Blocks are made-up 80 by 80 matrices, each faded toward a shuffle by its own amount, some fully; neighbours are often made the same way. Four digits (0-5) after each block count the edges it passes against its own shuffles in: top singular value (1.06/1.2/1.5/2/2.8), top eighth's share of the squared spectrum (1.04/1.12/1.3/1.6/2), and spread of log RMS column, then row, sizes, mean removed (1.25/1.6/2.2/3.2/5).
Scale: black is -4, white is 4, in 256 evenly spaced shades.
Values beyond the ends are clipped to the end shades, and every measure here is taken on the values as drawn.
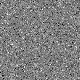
2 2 0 0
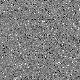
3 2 1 1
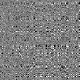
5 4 3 3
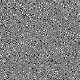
3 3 1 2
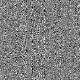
1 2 3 0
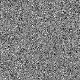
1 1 2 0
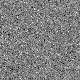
0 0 0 0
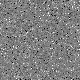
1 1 0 0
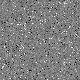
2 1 0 0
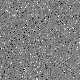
1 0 0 0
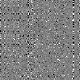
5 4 3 2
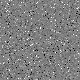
2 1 1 0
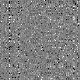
4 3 2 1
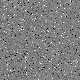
0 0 0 0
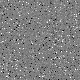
0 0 0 0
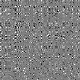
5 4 2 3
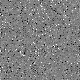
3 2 1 0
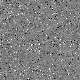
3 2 0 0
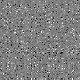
4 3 2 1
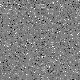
3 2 0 1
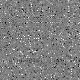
3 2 0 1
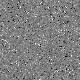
1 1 0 0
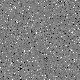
1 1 0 0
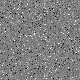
1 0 0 0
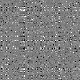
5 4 2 3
